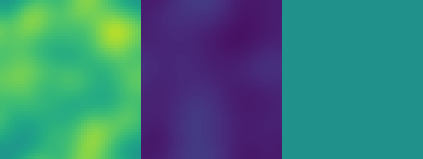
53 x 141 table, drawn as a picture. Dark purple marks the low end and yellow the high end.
The table splits into one row of 3 panels. Panel 1,1: high, smooth. Panel 1,2: very low, smooth, faint in contrast. Panel 1,3: middling, flat.
